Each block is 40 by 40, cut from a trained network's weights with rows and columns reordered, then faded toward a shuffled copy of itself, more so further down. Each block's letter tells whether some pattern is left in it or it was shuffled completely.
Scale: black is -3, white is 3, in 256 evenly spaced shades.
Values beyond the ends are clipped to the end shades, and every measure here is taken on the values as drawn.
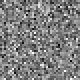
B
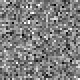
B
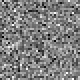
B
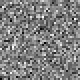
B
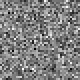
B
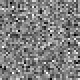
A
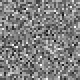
B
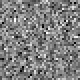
B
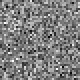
B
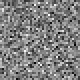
B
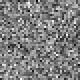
B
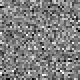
A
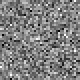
A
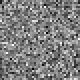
B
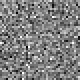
A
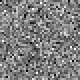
B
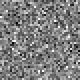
B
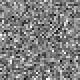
B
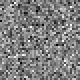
B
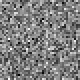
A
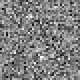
B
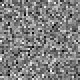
B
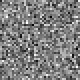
A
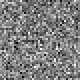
B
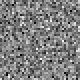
B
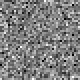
B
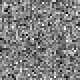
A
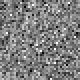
B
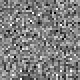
A
